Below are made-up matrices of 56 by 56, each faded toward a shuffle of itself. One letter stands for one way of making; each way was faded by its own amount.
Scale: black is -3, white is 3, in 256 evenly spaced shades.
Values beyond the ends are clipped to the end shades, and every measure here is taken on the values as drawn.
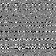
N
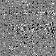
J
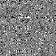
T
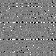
N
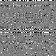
N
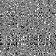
T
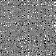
J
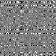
N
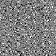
T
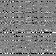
N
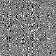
J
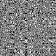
T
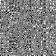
T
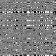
N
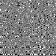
T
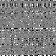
N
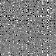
J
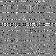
N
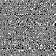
T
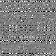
N
